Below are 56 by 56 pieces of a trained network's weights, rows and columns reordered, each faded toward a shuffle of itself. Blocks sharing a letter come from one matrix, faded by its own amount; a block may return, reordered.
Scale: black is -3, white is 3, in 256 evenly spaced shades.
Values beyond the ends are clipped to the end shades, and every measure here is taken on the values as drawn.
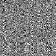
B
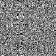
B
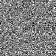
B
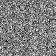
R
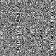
B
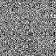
B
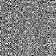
B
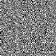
B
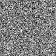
R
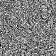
R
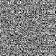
B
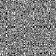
B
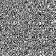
B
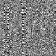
B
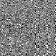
B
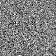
R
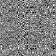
B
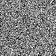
R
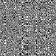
B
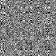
B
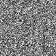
R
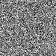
R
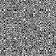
B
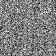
R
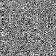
B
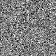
R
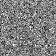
R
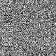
B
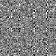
B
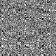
B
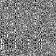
B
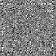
B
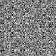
B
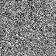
R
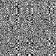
B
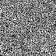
R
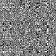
B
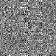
B
